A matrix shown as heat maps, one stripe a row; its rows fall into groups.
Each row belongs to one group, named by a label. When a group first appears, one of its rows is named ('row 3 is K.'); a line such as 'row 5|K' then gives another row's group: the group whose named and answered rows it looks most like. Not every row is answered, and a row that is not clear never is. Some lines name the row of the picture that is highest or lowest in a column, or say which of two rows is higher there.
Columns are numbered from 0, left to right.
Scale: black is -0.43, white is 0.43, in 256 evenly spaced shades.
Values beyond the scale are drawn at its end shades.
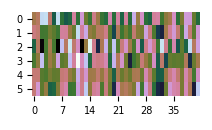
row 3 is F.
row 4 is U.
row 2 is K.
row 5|U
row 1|U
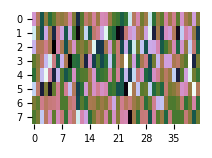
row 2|K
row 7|F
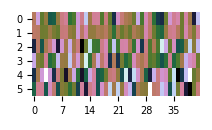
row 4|K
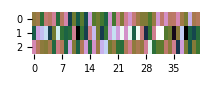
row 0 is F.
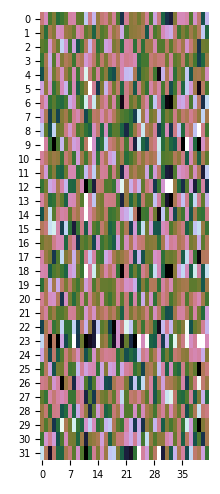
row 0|U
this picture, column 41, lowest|12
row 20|K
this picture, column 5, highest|29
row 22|F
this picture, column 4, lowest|23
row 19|F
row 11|U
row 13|U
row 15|K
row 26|K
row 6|U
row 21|U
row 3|F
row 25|F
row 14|F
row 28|K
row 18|U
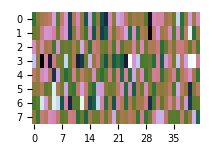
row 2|K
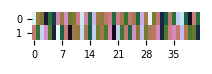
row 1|K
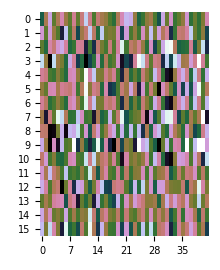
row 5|F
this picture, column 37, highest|1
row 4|U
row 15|K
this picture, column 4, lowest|9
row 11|K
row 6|U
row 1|K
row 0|F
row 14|K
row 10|U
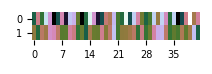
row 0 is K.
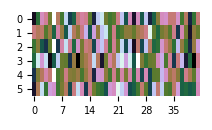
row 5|F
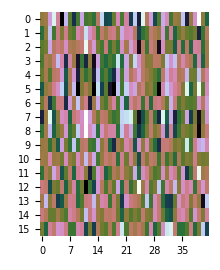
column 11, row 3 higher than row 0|No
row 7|F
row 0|K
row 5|F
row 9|F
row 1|F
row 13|U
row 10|F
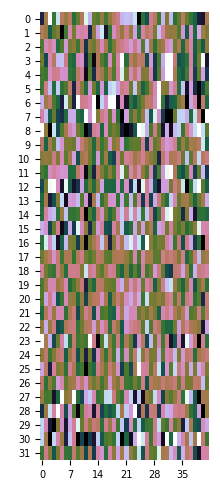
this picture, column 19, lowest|6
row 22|U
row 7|U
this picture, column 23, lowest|27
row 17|K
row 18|U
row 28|F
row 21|F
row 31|F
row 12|K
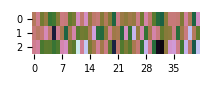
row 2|U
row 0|U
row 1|K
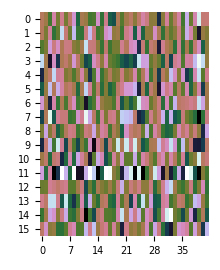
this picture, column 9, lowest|11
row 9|F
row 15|U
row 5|F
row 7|F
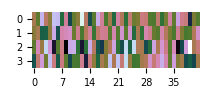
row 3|F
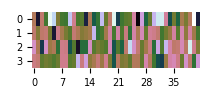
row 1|K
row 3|U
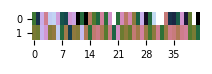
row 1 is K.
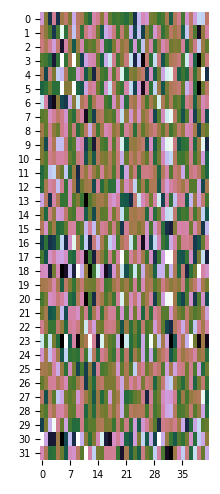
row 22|U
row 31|U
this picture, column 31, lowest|31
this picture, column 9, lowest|23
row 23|K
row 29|K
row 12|F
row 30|K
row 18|K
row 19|K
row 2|K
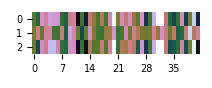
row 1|K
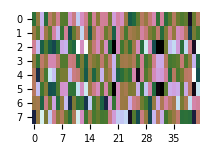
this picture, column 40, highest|4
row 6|F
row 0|F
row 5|U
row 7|F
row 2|U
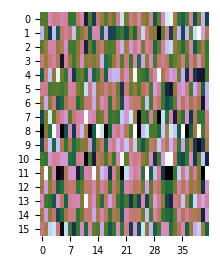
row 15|K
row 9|F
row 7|F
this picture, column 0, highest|1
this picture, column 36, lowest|8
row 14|U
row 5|U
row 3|K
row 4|F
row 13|U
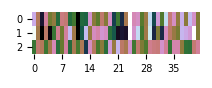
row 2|F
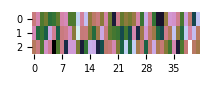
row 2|K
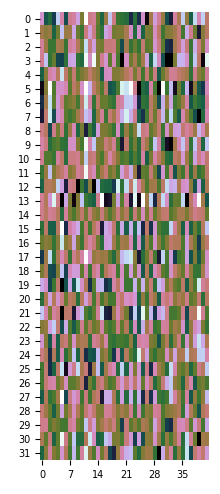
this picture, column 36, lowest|13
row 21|K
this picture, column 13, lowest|12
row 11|F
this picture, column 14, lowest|30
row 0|U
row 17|F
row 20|F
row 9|U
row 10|U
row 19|K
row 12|F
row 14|K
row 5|F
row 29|U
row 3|U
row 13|K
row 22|K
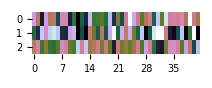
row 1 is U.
